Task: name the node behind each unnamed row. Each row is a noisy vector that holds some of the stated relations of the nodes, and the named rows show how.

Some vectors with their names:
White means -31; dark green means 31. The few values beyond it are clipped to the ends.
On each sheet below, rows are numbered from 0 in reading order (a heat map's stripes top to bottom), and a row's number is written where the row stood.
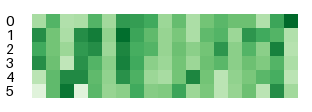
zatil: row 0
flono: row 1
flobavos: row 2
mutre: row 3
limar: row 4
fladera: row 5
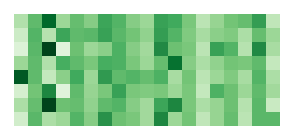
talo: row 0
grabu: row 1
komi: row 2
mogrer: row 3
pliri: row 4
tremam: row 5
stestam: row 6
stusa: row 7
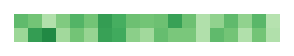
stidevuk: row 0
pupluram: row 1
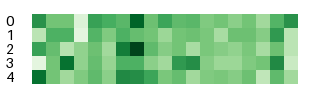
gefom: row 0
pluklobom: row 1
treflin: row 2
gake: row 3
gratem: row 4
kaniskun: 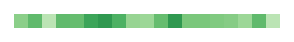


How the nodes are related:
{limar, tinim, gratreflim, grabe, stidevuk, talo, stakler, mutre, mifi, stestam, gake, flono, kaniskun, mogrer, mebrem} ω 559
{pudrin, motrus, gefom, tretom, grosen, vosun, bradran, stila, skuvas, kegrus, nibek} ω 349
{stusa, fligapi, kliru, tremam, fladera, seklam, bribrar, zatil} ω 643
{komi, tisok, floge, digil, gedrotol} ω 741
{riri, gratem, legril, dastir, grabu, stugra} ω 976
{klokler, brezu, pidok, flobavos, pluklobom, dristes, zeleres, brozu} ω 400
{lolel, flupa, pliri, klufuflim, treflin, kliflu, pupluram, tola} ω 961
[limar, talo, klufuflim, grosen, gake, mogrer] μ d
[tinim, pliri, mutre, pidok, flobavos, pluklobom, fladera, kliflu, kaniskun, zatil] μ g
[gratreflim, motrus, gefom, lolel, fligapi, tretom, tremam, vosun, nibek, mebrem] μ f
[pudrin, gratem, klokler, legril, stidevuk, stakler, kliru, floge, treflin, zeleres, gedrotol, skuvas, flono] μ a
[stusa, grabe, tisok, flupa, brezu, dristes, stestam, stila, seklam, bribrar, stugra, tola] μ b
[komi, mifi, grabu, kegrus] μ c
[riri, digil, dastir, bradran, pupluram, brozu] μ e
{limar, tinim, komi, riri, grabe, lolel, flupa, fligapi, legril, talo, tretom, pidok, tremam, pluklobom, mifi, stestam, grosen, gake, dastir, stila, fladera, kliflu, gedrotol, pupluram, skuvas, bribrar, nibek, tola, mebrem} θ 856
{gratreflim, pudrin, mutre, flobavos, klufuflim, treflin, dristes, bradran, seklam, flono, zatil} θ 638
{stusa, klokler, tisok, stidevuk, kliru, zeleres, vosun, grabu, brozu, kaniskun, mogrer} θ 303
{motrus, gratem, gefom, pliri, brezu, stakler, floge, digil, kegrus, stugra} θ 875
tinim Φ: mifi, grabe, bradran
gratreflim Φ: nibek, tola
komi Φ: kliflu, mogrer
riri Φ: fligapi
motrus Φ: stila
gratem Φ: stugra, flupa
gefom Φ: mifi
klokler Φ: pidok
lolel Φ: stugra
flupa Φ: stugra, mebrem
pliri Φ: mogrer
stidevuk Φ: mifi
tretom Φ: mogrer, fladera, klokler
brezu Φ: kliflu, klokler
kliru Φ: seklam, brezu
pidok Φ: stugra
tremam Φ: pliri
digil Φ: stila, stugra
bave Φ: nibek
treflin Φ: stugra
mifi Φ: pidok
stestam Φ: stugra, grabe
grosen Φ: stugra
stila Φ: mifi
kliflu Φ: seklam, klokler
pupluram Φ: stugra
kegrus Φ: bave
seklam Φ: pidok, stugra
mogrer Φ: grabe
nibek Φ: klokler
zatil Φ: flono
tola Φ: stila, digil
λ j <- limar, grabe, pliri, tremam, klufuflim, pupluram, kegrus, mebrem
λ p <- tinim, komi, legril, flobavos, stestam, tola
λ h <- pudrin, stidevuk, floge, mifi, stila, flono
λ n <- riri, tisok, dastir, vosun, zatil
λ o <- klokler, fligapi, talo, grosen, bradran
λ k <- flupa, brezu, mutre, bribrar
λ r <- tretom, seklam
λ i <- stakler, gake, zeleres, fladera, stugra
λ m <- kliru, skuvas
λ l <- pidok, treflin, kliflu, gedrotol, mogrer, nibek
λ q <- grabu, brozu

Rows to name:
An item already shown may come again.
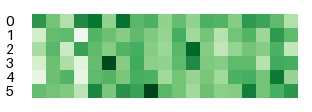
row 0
flono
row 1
fligapi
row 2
mogrer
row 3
vosun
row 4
gedrotol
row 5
floge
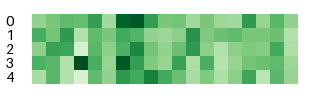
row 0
seklam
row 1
mebrem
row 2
pidok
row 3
klufuflim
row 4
kliru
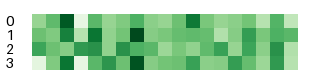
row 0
tinim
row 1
bradran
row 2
flobavos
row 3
nibek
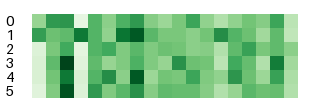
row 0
pidok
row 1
gratreflim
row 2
skuvas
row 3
komi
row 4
nibek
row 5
stila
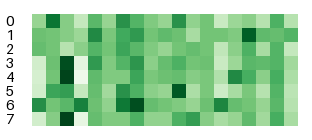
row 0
flupa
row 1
pudrin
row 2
klokler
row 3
stila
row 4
tretom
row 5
tola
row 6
gratreflim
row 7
grosen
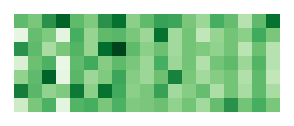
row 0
kegrus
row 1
bribrar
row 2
treflin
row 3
legril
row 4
tinim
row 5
stugra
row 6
skuvas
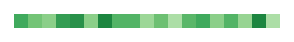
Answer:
flobavos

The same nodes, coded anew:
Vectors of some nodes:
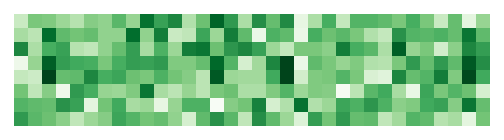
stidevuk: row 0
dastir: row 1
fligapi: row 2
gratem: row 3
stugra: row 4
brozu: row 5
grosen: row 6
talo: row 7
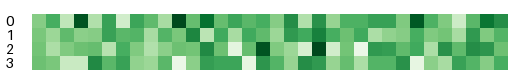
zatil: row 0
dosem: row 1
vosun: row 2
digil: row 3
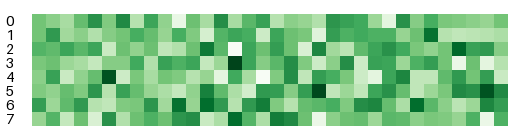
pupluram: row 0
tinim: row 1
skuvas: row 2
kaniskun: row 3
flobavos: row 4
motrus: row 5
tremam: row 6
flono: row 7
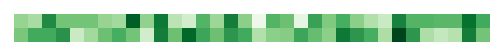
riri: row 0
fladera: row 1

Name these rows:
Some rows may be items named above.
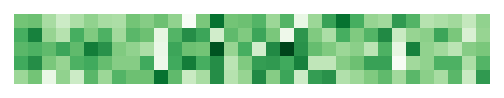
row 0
mifi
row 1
gedrotol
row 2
pliri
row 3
floge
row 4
gratreflim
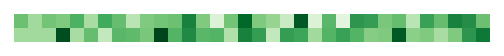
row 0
vosun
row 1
seklam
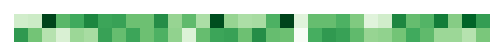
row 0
stugra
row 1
mebrem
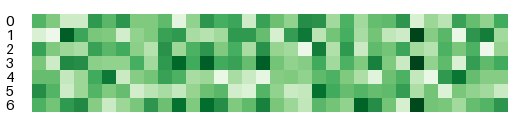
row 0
digil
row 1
grabu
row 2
tisok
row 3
stusa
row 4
dristes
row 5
komi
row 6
bribrar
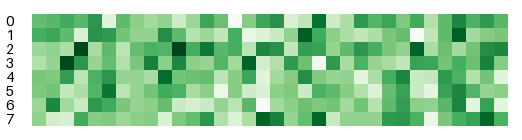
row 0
stila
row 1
brezu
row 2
seklam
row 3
legril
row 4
klokler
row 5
dristes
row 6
pidok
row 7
bradran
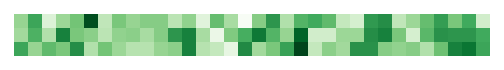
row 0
flobavos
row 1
pudrin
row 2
kegrus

